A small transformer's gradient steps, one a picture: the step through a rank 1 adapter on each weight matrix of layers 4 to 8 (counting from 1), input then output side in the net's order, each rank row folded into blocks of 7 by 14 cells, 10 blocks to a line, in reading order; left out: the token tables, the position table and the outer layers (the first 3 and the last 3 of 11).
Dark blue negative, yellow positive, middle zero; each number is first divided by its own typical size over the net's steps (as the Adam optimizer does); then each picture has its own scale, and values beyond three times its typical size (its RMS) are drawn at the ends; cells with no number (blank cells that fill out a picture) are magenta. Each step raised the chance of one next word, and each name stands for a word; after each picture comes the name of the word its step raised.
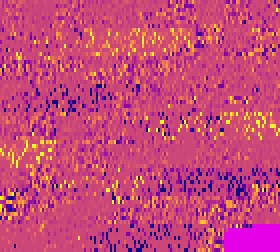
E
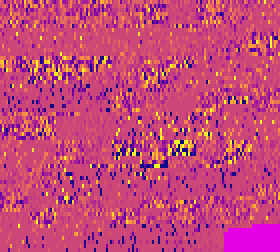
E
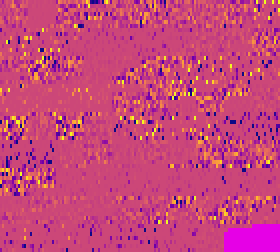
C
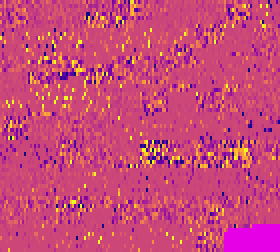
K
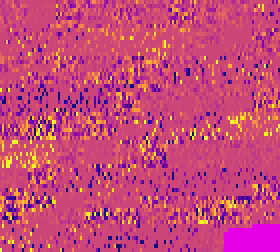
E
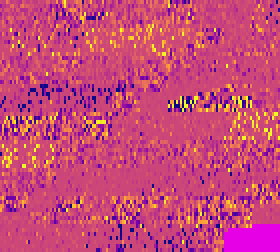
E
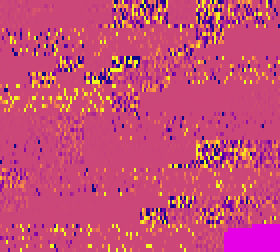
K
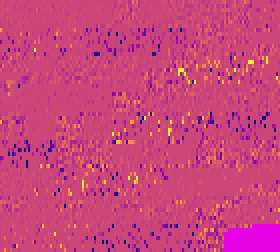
C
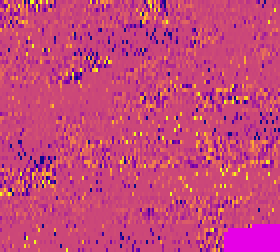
C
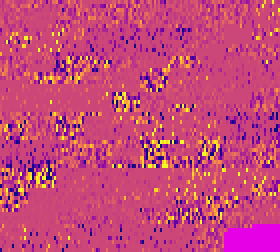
C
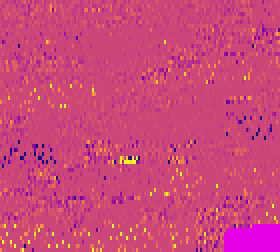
K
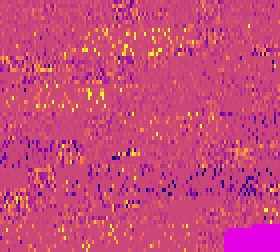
K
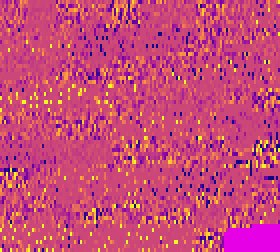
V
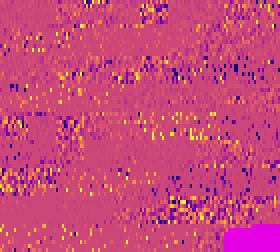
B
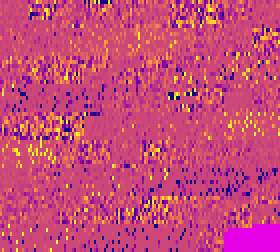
E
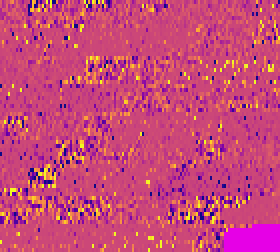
B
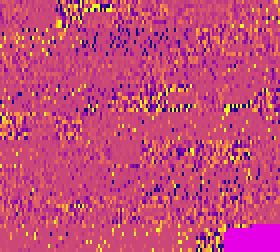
V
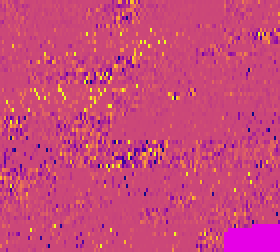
K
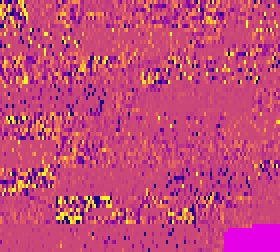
E
